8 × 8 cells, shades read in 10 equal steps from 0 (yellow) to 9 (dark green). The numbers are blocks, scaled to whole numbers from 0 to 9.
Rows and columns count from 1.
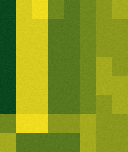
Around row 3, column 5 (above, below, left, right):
6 6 6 5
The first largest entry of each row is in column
1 1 1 1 1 1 1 2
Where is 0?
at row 1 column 3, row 7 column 2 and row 7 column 3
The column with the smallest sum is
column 3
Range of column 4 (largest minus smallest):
2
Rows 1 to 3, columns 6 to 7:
5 4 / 5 4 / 5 4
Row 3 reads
9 1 1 6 6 5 4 4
